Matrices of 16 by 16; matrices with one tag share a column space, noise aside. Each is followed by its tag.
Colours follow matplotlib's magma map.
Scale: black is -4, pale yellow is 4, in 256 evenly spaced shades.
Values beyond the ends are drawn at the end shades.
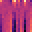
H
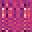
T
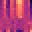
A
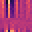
A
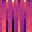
H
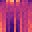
H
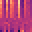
A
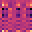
T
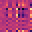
T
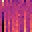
H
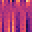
H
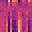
H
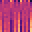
H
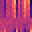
A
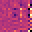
T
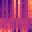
A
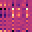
T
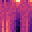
H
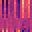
A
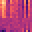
A
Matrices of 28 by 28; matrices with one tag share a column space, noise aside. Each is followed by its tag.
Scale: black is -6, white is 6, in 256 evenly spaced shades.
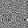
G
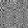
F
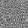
G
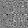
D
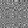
F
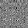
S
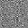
D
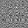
G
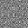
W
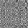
S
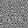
G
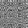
F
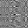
D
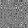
F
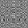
G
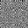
F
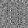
S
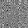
F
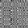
S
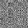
S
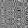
S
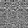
F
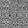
W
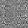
W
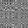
F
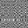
G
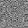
D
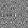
W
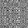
S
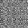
S
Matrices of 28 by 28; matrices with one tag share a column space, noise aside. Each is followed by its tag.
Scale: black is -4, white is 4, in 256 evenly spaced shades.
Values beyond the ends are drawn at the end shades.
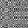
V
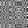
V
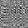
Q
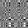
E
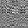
Q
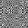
Q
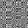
V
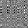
Q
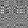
Q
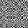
V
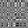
E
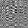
Q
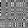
E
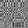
E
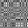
E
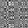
V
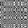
V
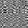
Q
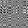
Q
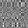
E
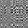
Q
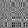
E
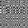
Q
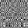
E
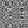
V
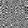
Q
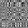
E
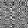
V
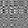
Q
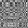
E
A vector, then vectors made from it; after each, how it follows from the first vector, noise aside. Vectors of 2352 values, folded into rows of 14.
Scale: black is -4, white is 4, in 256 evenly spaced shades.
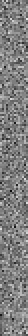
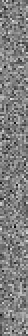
copied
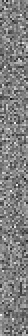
negated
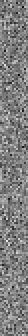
wrapped around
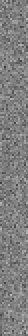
shrunk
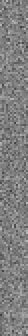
shrunk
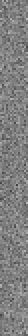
shrunk
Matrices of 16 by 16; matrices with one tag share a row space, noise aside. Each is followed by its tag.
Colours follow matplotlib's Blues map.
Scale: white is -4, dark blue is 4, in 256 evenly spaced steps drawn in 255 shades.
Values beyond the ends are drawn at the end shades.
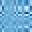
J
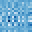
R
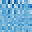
R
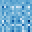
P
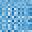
R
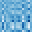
P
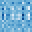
P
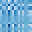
R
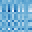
R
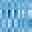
R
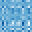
P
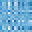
R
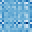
J
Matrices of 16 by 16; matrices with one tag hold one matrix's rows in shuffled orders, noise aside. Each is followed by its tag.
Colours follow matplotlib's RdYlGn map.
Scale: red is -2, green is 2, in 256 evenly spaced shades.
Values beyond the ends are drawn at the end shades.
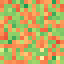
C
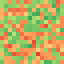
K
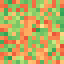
C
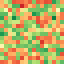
K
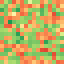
K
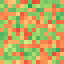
K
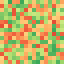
C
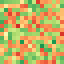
K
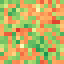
K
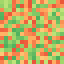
C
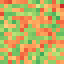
K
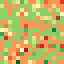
K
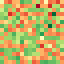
K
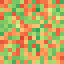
C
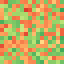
C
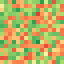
K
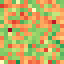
K
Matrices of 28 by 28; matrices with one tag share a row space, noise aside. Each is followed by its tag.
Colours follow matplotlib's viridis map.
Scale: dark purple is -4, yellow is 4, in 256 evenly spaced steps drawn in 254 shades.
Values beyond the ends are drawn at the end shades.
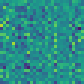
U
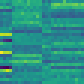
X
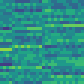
X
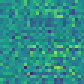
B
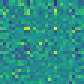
U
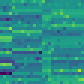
X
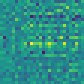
B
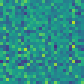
U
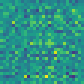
B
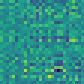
B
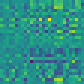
B
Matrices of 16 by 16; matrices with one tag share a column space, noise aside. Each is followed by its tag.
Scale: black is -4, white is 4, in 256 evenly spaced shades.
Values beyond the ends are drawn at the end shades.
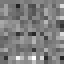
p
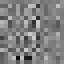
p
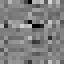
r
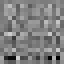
p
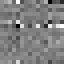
r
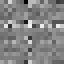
r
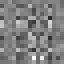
p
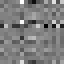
r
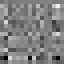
p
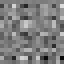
p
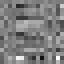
p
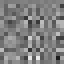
p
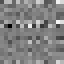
r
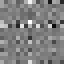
r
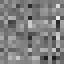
p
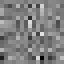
p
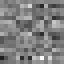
p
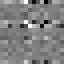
r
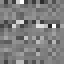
r
